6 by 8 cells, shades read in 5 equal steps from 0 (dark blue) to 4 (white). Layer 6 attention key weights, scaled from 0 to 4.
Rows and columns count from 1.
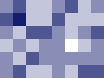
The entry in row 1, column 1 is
2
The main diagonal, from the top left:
2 0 1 2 2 3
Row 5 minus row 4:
-1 1 -2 0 0 -2 -1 0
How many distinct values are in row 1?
3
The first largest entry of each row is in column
3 3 2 6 2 3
